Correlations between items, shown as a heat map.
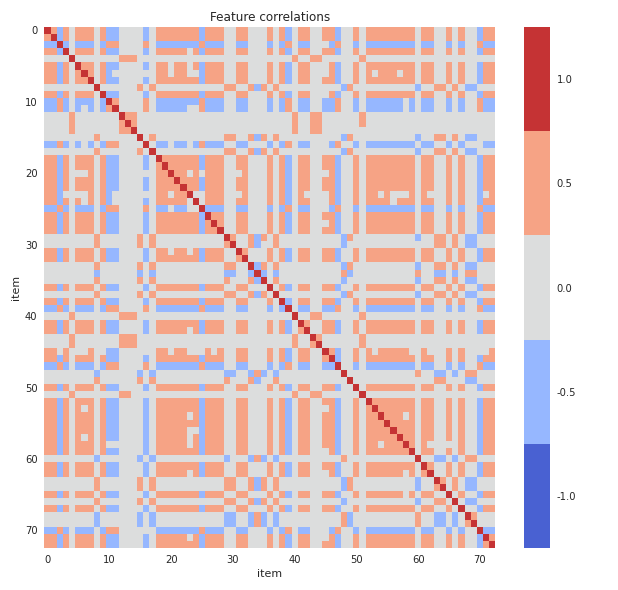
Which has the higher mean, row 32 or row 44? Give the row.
32
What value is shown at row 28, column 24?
0.5
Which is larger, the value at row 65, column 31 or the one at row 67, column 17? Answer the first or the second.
the first
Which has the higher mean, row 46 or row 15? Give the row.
46
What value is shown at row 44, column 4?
0.5
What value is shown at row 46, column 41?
0.5
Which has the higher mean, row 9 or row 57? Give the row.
9
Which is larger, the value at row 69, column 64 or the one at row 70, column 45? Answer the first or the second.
the second
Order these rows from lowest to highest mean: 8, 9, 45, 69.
69, 8, 45, 9
